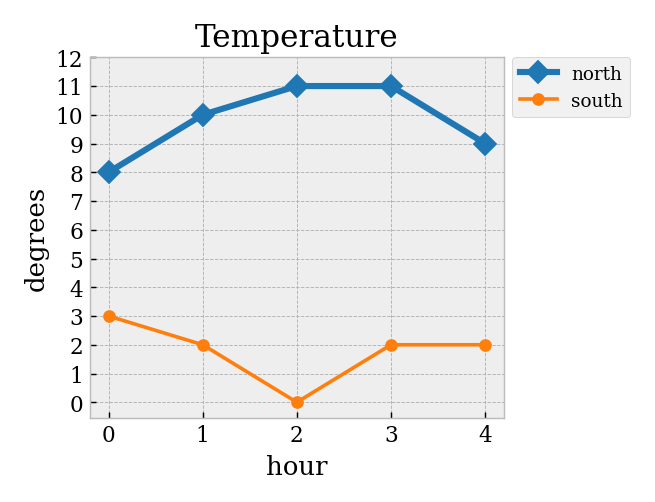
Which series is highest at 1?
north
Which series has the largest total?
north
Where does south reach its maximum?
0
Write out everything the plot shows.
Title: Temperature
x-axis: hour, ticks 0 1 2 3 4
y-axis: degrees, ticks 0 1 2 3 4 5 6 7 8 9 10 11 12
Legend: north, south
Values:
north: 8 10 11 11 9
south: 3 2 0 2 2
